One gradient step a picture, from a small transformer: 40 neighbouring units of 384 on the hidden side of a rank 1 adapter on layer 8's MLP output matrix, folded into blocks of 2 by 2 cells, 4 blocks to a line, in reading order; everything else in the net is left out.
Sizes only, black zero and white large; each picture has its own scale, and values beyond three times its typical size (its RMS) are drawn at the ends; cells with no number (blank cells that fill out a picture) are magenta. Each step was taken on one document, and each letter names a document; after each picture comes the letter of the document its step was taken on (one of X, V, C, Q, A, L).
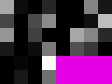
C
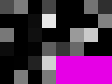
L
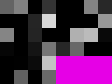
L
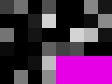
L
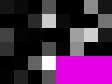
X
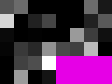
C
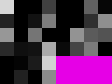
C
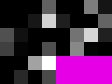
X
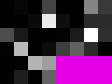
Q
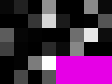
X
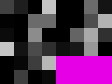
C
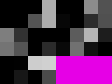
Q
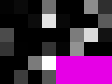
X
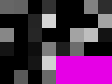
L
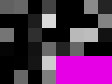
L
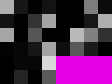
C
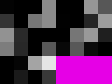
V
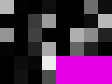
C
